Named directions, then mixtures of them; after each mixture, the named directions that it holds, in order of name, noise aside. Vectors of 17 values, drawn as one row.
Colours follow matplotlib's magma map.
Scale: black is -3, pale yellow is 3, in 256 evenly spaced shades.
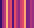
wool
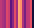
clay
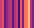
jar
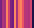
clay, wool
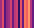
jar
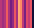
clay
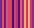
jar, wool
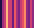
wool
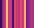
wool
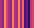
jar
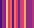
wool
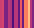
jar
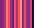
clay, wool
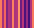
jar, wool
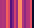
clay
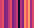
clay, jar
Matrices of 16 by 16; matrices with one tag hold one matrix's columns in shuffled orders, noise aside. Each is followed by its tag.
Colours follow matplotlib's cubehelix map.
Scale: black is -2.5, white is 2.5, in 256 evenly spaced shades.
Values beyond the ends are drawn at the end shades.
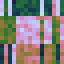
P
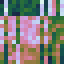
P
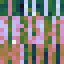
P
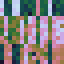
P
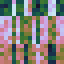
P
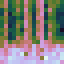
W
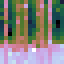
W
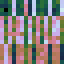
P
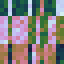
P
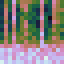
W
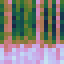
W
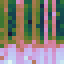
W
